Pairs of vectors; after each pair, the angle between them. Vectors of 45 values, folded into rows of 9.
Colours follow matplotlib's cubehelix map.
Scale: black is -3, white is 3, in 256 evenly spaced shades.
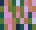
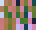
nearly opposite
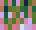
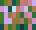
partly opposed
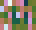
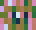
nearly parallel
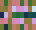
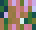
partly aligned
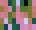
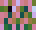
orthogonal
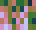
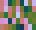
orthogonal
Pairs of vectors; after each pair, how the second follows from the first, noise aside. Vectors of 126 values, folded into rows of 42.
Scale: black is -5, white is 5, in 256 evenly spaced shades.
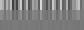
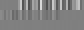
partly zeroed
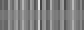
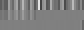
partly zeroed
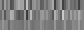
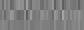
shrunk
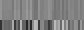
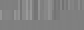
partly zeroed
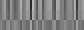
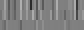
partly zeroed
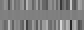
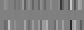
partly zeroed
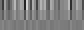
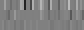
partly zeroed
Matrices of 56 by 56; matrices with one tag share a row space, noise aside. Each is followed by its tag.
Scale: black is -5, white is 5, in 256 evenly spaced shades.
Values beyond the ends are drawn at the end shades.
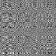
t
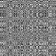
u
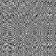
t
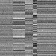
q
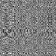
t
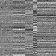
q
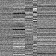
q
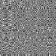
t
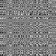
u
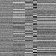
q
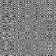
t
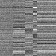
q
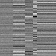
q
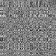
u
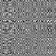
t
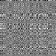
u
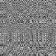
u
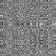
u
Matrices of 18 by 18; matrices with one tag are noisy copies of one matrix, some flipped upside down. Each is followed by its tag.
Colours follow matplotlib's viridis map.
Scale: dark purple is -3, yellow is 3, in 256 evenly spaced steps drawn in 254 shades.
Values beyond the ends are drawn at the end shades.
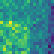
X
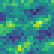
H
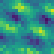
H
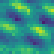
H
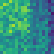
X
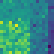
X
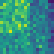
X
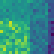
X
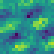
H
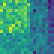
X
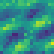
H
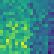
X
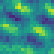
H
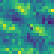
H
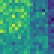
X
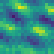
H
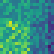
X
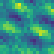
H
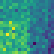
X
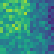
X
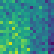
X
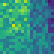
X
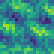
H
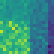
X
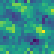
H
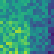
X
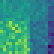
X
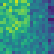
X
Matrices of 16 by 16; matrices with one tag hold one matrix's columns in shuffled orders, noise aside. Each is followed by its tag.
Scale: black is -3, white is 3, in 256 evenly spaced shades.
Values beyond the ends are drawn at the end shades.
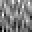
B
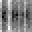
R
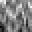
B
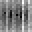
R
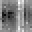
R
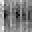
R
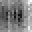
R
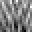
B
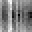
R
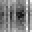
R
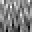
B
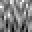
B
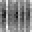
R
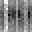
R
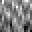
B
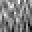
B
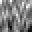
B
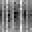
R
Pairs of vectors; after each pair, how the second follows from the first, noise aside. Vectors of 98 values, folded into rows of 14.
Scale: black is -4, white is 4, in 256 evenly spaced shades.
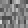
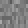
shrunk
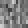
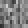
negated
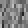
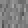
shrunk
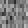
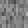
shrunk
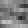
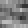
copied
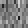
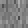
shrunk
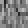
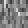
negated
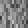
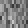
copied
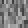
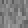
shrunk
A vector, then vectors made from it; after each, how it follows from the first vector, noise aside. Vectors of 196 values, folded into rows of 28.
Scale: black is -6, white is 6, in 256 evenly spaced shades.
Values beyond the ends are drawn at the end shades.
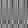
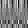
scaled up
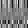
scaled up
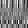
scaled up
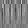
wrapped around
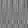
shrunk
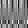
scaled up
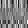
scaled up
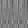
shrunk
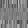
sign-scrambled
